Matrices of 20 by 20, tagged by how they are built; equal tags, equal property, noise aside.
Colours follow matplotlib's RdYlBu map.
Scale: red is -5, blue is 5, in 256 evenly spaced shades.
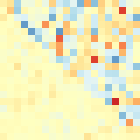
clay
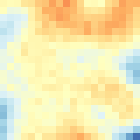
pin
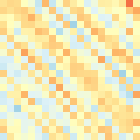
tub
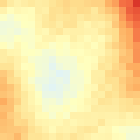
pin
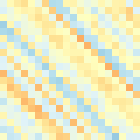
tub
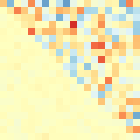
clay
